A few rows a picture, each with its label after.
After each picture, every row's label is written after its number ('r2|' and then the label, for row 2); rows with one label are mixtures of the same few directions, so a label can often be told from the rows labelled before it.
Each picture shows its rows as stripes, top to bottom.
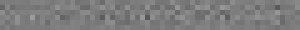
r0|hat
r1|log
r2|log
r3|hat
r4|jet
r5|log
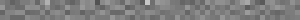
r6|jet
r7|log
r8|log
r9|log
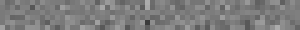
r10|jet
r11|hat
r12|log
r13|log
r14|jet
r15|log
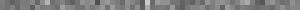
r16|jet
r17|hat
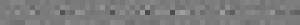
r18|log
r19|hat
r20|hat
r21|log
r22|log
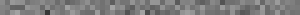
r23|log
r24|log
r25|jet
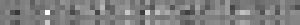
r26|hat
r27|hat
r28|jet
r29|hat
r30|jet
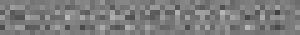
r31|hat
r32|log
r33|log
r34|log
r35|log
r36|log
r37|hat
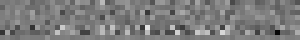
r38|hat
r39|log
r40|hat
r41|hat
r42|jet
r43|hat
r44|log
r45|jet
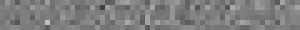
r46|jet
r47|hat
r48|hat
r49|hat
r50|jet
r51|jet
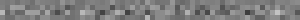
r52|hat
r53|log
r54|log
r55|jet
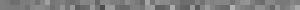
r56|jet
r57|hat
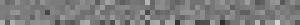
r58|jet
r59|hat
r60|jet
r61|hat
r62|log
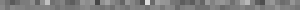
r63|jet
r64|log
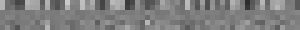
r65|log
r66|log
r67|hat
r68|jet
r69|jet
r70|jet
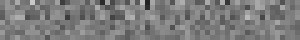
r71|hat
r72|jet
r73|log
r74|log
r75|log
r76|hat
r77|log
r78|jet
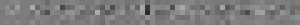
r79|jet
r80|hat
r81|jet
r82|hat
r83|hat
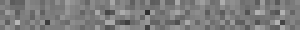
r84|log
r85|log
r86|jet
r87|hat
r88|jet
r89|jet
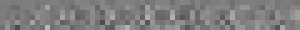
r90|hat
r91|jet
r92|hat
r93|hat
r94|hat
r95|jet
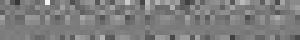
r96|jet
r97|hat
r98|log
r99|log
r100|log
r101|jet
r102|jet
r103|hat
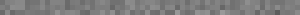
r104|log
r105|log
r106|log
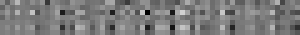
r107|jet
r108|log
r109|hat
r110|log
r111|hat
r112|hat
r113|hat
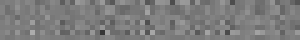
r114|hat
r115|jet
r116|jet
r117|jet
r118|hat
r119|hat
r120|hat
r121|jet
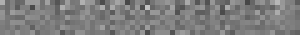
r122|log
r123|hat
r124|log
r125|log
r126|log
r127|hat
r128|hat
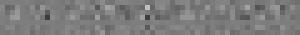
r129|hat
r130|jet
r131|jet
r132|jet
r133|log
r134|jet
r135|hat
